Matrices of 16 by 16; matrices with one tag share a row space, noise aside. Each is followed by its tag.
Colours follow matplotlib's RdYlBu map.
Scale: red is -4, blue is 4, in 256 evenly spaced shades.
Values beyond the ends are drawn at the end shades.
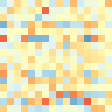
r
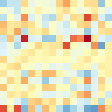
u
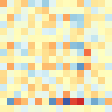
r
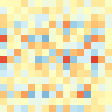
r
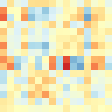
r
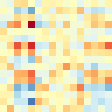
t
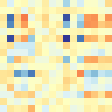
t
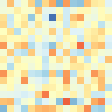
r
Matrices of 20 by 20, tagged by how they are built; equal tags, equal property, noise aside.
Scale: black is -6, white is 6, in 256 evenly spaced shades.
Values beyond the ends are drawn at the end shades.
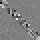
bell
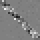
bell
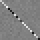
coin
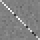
coin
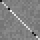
coin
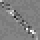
bell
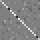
coin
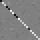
coin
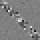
bell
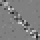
bell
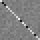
coin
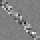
bell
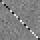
coin
